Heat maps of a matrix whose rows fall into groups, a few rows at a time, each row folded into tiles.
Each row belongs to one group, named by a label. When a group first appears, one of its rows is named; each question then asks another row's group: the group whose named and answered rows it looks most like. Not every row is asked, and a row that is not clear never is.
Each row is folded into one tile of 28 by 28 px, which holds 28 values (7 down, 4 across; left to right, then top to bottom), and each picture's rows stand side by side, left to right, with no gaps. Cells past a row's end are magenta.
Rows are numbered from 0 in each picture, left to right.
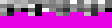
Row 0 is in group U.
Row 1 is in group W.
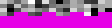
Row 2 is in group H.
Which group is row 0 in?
U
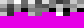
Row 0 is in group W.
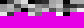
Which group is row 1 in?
H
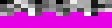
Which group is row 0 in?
H
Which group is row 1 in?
H
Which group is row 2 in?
H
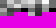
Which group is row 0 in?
U
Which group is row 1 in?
W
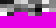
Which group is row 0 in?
H
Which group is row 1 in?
W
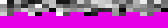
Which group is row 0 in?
W
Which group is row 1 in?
H
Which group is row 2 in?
H
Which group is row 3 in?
U
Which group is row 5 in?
W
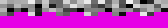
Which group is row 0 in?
U
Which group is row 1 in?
W
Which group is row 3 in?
W
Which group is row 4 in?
W
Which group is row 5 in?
H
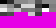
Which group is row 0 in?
H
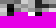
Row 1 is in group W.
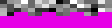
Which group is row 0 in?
U
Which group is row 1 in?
U
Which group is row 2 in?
H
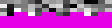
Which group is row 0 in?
W
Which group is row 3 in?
H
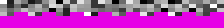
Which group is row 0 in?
W
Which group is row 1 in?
H
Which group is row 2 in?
U
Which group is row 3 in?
W
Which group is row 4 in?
H
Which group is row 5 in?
H
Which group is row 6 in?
H
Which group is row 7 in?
U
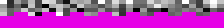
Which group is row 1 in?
W
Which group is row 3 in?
W
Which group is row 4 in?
W
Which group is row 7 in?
U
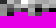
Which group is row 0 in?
U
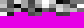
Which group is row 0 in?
W
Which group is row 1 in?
U
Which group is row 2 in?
H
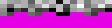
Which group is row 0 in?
U
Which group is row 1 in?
U
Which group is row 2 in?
U
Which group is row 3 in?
U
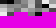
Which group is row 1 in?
W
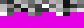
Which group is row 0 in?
H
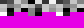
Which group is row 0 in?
H
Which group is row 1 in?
U
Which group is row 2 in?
H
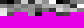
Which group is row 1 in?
U
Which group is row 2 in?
H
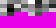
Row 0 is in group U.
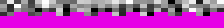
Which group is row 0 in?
U
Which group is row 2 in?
U
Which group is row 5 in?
W
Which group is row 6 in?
U
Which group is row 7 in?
U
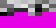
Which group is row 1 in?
U
